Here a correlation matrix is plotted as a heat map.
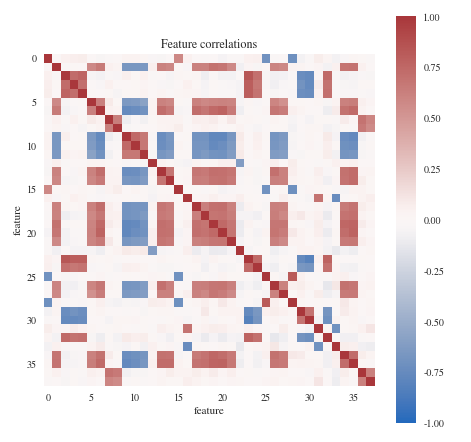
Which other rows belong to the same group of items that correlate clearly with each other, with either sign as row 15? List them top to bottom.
0, 25, 28
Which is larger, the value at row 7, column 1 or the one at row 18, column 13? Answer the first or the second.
the second
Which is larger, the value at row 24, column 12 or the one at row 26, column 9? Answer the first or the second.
the first
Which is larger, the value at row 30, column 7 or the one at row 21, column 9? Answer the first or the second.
the first
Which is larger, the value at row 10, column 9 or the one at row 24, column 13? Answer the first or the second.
the first
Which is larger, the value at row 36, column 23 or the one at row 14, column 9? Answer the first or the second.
the first
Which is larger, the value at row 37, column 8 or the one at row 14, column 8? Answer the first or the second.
the first
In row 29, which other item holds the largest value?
30
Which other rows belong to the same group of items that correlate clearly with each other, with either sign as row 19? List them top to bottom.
1, 5, 6, 9, 10, 11, 13, 14, 17, 18, 20, 21, 26, 27, 34, 35
